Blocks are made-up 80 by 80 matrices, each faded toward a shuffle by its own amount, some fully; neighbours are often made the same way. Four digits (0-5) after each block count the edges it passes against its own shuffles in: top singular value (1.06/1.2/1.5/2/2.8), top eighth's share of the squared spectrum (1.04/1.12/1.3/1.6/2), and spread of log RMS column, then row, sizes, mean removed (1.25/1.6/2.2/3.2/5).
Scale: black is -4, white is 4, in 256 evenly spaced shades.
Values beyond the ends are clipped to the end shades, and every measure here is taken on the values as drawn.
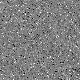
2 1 0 0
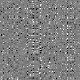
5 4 3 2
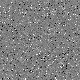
1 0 0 0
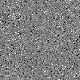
3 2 1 0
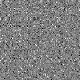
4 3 1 1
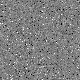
0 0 0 0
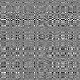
5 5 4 4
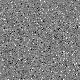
2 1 0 0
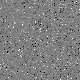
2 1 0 0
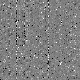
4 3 2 0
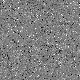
0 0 0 0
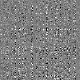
2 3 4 3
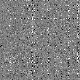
2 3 3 2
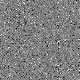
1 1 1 1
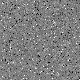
0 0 1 0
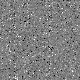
1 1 1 0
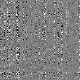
2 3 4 3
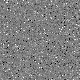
0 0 0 0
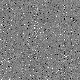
2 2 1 0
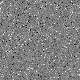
0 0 0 0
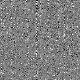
2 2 2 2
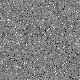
2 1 0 1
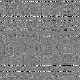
4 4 0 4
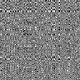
5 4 3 3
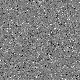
0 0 0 0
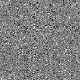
4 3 2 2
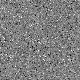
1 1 0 0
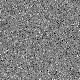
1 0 0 0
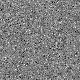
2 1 0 0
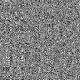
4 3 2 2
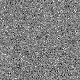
2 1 0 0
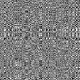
5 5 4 3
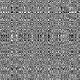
5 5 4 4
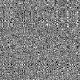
4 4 2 2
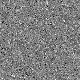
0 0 0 0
